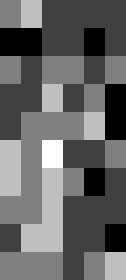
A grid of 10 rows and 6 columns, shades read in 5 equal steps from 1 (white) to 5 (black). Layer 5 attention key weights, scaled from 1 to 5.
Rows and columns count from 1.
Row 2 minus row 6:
3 2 3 0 1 1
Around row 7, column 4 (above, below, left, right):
4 4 2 5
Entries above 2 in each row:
5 6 6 5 5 4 4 5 4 5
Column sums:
33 32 26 37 38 39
